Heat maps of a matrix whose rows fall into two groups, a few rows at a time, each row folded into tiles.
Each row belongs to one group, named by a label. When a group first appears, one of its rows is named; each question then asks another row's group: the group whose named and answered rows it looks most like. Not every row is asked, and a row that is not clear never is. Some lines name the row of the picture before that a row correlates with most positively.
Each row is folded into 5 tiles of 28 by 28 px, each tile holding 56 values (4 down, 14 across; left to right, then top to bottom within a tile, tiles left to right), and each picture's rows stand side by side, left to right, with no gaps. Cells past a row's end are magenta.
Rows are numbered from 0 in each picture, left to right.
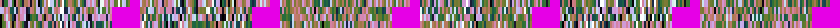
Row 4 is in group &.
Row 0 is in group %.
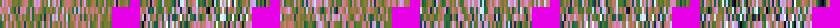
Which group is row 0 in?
%
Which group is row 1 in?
&
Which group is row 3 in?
%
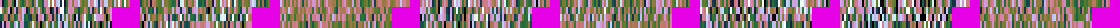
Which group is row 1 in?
&
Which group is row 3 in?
%
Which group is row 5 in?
%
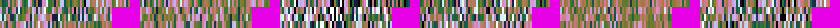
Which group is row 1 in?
&
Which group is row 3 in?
&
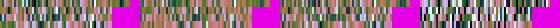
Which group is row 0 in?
&
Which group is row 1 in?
&
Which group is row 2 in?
&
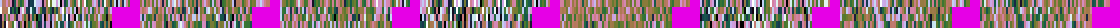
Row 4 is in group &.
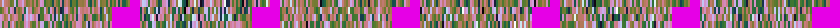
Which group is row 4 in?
&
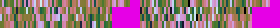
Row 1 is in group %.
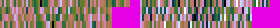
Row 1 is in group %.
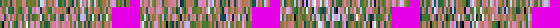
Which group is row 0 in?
&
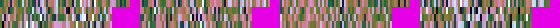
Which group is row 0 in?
&
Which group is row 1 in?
%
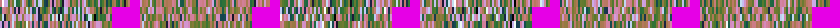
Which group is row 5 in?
&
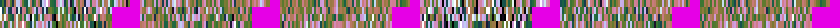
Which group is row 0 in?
%
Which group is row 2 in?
&
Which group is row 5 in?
&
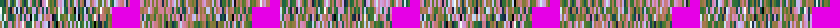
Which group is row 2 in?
%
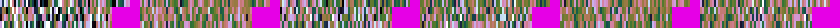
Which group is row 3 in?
&
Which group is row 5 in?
%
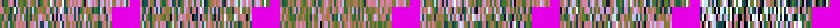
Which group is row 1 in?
%
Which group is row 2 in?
%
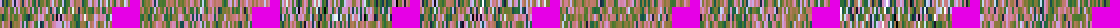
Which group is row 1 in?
%
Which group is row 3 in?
%
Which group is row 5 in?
%
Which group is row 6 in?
%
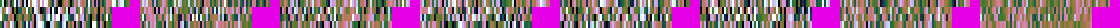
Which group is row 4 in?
&
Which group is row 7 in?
%
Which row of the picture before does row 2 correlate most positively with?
1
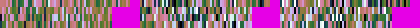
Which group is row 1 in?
&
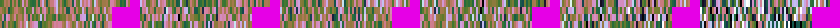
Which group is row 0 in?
&
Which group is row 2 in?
%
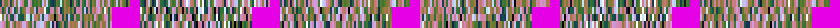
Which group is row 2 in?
&
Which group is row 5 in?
&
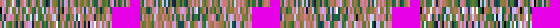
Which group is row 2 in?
&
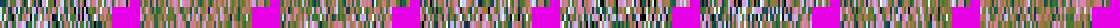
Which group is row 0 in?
%
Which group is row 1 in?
&
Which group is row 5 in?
%
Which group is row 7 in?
%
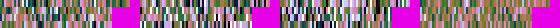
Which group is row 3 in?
%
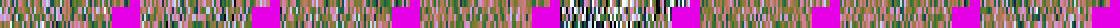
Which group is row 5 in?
%
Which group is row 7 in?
&
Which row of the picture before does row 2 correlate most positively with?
1
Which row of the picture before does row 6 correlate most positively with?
1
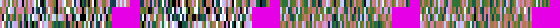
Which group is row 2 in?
%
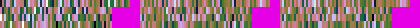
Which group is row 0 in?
%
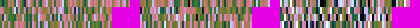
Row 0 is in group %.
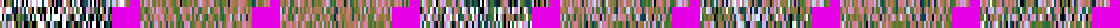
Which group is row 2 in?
%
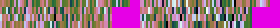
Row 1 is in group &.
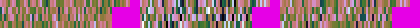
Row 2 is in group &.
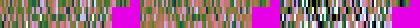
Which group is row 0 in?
&
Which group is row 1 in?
&
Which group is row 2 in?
&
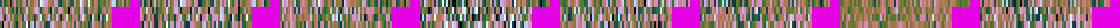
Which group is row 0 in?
&
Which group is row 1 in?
&
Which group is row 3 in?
&
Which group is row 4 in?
%
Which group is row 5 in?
&
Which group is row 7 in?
&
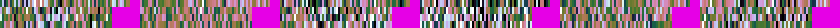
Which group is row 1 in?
%
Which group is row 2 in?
&
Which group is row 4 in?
%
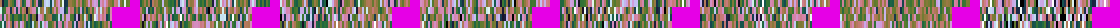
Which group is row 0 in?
%
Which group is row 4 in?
%
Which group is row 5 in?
%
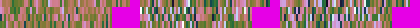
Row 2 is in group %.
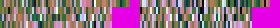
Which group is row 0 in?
&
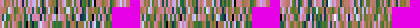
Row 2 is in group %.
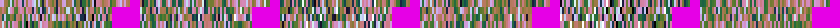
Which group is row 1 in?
%
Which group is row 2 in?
&
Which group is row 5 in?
%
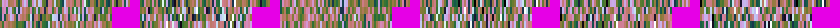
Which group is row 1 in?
&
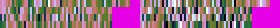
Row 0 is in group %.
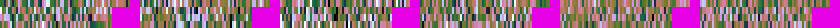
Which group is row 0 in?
%
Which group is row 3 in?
&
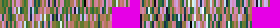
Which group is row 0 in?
%
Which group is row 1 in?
%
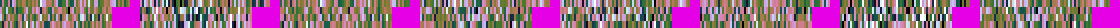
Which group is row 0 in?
&
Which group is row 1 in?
&
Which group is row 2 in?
&
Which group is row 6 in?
&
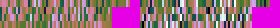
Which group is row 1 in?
&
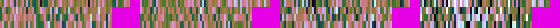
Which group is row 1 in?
%
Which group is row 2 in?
&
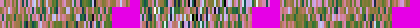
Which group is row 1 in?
%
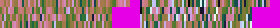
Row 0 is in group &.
